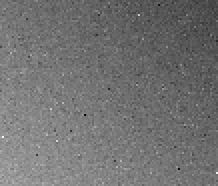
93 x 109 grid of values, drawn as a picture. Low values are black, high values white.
The halves do not mirror each other. No row or column stands out. The grain is fine, like static. There is an overall slope up to the bottom left. The ninth with the highest average is the bottom left. The values follow a bell shape.
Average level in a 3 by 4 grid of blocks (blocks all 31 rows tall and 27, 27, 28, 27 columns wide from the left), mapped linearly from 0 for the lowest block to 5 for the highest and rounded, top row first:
3 2 1 0 / 4 3 2 1 / 5 4 3 2
